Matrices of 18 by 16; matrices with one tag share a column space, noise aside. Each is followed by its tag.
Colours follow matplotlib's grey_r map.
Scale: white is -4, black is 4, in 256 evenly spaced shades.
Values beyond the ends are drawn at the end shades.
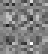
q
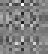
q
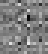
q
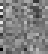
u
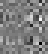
q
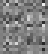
q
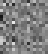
q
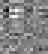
u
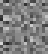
q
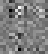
u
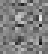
q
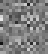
q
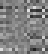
u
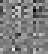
u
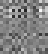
u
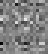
q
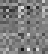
u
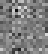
u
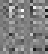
u
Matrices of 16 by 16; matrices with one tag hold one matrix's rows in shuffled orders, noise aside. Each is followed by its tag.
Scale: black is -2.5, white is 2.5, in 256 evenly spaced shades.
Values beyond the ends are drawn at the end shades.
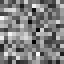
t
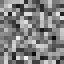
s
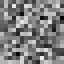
s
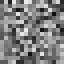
s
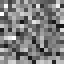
t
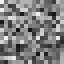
t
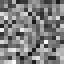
t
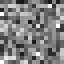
t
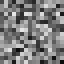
s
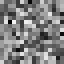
s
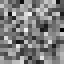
s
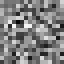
s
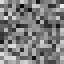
t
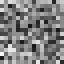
t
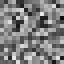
s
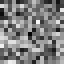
t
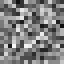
s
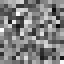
s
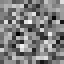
s
